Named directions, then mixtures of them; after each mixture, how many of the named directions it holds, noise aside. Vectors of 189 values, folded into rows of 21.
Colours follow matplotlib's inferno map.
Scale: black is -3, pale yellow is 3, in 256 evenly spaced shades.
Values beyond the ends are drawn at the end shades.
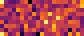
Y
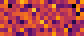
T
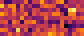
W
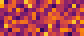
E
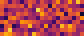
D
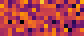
two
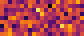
one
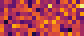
three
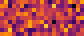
two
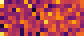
three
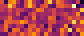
three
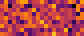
one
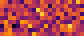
one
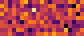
two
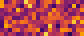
one
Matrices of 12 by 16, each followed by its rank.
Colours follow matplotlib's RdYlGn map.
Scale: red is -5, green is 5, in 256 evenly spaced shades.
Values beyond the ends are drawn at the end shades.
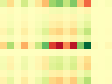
one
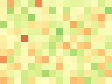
full rank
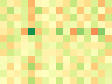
two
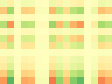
one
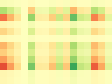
one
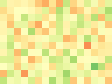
full rank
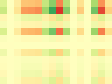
one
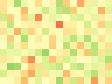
full rank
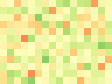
full rank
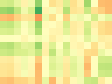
two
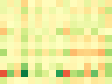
two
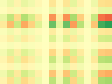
one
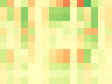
two
